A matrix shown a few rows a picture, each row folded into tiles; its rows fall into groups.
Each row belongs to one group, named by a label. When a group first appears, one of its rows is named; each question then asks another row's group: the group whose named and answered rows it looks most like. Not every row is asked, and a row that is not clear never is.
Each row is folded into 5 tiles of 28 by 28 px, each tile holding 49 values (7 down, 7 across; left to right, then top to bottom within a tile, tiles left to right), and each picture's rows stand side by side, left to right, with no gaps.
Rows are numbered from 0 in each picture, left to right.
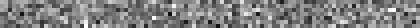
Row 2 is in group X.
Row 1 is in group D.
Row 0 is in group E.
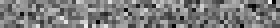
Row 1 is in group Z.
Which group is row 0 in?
E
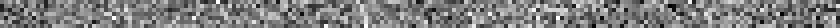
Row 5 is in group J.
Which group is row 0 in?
D
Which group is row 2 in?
E
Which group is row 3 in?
X
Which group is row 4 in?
Z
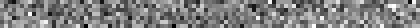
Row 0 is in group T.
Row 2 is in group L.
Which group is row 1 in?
Z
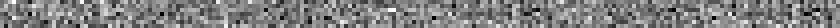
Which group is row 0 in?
D
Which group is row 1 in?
E
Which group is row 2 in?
X
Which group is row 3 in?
T
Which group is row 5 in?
T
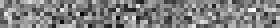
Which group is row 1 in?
X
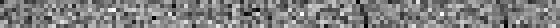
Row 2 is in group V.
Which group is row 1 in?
T
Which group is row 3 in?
V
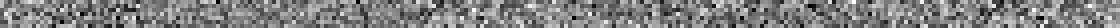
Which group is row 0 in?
J
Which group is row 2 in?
V
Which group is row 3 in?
L
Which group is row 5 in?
Z
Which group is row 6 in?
D
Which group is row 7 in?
L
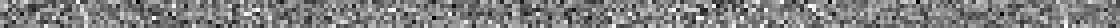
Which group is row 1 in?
D
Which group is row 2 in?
X
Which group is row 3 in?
T
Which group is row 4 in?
X
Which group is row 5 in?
L
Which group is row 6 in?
V
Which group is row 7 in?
E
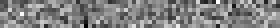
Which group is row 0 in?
V
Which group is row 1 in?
E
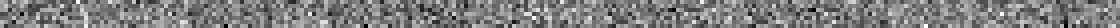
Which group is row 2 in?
T
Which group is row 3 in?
D
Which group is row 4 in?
J
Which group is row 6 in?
D
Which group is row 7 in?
V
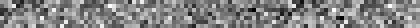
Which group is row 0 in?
L
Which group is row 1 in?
J
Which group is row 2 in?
L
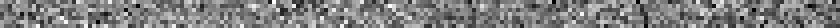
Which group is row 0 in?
E
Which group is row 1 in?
L
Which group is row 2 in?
L
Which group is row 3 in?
Z
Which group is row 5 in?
Z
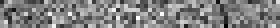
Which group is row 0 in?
X
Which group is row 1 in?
V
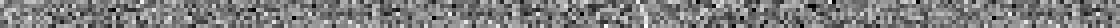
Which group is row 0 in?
J
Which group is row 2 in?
T
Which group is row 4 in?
E
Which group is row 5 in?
Z
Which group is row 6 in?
V
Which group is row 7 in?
T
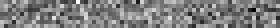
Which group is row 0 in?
E
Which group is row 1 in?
J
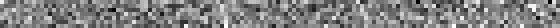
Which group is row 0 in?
J
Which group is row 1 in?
E
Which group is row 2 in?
E
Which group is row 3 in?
L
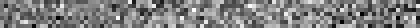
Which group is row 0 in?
Z
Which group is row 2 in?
J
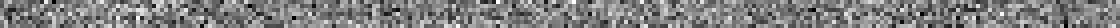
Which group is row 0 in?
X
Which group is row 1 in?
Z
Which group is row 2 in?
T
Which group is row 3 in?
E
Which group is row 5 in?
J
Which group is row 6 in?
J
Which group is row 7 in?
V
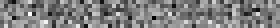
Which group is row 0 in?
T
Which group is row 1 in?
T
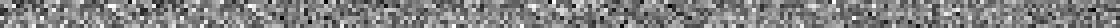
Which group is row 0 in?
L
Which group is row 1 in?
L
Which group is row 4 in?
Z
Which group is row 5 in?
L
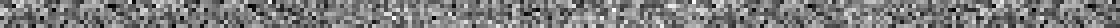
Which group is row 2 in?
D
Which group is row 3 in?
T
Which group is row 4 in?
L
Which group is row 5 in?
Z
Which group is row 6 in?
J
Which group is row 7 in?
Z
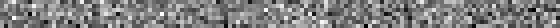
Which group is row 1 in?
V
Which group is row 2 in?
T
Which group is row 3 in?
J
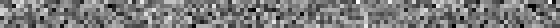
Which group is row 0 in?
Z
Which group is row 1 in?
J
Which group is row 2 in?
E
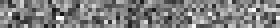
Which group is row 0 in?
Z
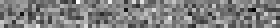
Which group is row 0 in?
E
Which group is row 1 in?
J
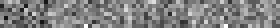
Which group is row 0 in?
D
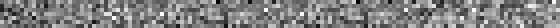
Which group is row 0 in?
D
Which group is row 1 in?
V
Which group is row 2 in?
V
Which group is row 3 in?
L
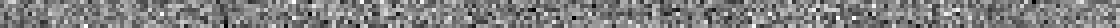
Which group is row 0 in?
D
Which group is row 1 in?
V
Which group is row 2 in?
D
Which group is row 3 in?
J
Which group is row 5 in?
X
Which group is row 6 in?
D
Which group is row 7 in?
X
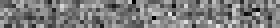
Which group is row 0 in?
Z
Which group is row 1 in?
T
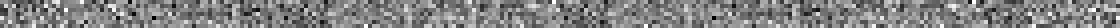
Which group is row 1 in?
T
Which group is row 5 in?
T
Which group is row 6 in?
L
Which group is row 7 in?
X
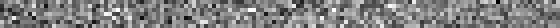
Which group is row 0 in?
D
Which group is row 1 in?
X
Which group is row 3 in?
V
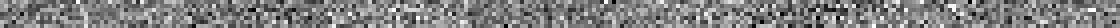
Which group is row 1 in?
J
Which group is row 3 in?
T
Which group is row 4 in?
X
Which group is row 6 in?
L
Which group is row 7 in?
X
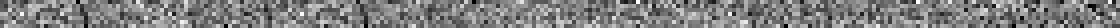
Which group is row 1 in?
T
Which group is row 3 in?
X
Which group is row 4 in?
E
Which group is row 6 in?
E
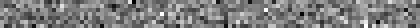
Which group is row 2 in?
E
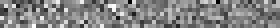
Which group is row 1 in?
V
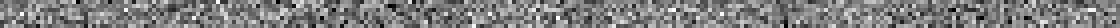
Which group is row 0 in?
V
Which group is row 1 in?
E
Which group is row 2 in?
Z
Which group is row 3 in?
X
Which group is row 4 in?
X
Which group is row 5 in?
V
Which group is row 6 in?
J
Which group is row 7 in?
X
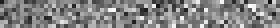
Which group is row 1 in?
L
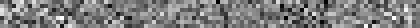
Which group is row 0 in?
Z
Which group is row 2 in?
D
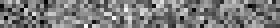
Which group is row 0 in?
D
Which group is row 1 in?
Z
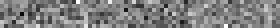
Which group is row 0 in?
E
